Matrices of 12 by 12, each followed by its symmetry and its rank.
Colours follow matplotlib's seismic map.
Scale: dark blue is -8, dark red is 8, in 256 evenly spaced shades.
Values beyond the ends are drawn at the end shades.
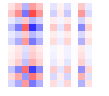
neither, rank one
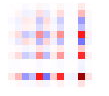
symmetric, rank one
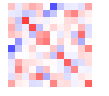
symmetric, full rank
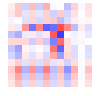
neither, rank two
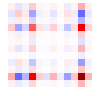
symmetric, rank one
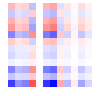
neither, rank one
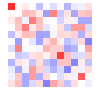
symmetric, full rank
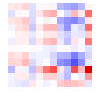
neither, rank two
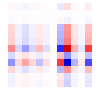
neither, rank one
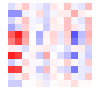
neither, rank two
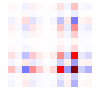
symmetric, rank one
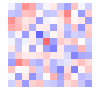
symmetric, full rank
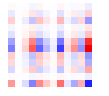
neither, rank one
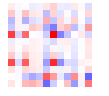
neither, rank two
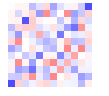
symmetric, full rank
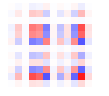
symmetric, rank one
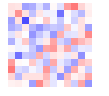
symmetric, full rank
